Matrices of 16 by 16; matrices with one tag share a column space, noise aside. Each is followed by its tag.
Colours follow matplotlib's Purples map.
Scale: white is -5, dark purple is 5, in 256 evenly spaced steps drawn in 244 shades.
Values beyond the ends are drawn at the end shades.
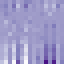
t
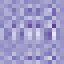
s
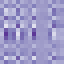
s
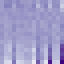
t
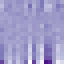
t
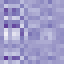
s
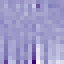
t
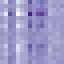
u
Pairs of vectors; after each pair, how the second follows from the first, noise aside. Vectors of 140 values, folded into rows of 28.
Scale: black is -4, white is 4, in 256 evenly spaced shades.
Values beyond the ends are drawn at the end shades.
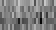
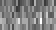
negated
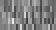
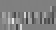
partly zeroed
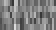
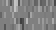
partly zeroed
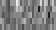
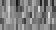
negated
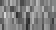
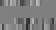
partly zeroed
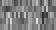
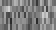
negated
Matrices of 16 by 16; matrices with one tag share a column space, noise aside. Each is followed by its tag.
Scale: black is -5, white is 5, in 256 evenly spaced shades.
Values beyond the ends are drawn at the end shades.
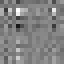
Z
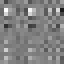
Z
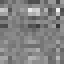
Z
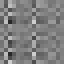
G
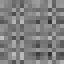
G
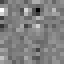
Z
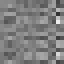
G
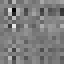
Z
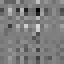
Z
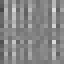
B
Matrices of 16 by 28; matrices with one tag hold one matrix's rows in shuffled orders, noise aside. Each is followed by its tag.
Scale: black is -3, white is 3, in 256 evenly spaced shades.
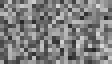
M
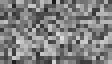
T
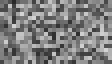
T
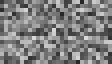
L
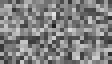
L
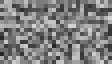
L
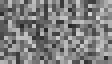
M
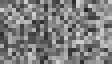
M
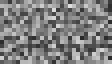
L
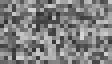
T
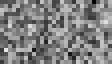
M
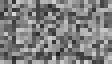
T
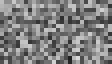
L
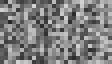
M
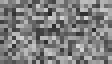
T
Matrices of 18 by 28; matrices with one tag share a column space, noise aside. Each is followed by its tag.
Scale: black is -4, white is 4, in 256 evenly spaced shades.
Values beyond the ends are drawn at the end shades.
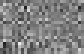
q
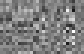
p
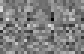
p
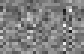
p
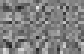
q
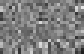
q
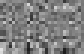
q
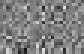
q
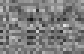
p
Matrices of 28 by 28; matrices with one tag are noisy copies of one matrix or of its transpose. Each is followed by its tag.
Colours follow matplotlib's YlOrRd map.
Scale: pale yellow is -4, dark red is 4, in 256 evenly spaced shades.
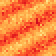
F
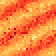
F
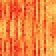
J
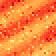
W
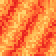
F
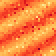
F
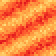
F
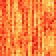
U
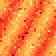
F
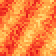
W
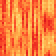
U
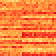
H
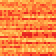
H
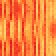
J
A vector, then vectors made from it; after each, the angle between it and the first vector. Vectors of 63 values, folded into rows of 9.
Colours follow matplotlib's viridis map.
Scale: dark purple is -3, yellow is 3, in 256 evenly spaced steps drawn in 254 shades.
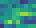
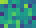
partly aligned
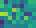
orthogonal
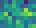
partly aligned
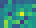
partly aligned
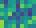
partly opposed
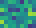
orthogonal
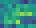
nearly parallel
